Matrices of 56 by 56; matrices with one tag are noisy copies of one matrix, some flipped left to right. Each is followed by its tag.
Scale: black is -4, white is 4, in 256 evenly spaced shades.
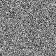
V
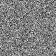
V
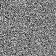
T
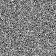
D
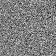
T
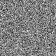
D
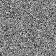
V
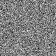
D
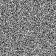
D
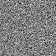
T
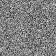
V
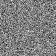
D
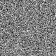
D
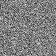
T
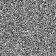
D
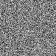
D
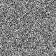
V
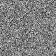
V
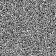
D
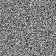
T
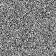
V
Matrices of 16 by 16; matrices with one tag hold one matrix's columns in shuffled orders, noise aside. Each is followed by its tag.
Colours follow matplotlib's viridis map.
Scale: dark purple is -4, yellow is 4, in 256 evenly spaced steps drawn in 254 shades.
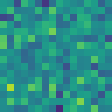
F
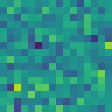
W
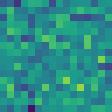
F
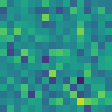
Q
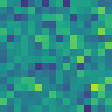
F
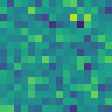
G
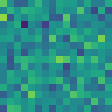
G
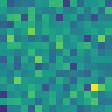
F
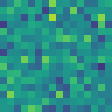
G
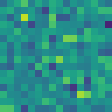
G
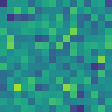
F
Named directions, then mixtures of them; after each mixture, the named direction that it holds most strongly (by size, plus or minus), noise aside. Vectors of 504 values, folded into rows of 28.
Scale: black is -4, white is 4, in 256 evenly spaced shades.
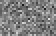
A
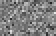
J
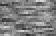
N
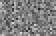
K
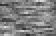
N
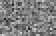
K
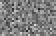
K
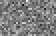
A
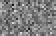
K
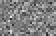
J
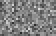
K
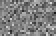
J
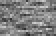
N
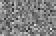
K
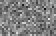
A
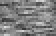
N
